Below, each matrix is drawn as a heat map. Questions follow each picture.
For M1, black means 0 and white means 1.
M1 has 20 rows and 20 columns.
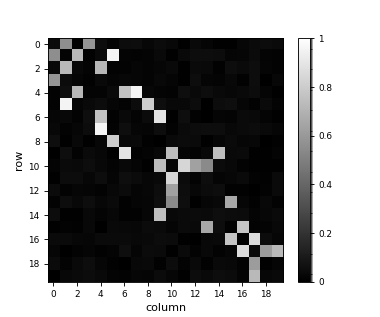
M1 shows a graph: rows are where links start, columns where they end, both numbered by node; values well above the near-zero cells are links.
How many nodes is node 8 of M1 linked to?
1
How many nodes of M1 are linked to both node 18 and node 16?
1
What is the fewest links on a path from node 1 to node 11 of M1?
6
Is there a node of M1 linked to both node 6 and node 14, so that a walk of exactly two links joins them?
yes
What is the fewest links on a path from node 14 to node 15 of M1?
4
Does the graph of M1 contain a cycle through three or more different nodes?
no
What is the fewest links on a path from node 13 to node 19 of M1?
4
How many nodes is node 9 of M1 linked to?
3
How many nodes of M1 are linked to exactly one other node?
8
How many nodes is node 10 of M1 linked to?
4
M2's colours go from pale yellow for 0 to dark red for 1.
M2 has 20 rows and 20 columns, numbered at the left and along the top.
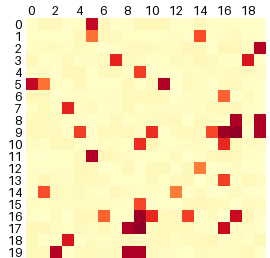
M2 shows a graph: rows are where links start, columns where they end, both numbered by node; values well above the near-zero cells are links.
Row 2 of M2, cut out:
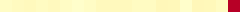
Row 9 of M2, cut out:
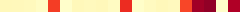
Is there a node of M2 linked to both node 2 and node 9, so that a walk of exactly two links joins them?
yes
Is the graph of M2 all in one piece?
no
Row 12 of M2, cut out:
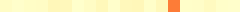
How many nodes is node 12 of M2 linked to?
1
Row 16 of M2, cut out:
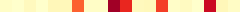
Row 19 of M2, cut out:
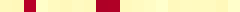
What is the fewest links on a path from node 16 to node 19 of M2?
2
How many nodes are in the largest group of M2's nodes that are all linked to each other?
3
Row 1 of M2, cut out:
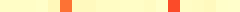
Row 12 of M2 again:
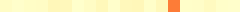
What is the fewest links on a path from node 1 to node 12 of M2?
2
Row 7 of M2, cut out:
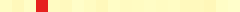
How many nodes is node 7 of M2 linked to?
1
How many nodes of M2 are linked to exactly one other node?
10
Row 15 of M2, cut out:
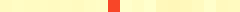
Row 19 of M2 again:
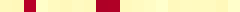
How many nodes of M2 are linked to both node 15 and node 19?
1
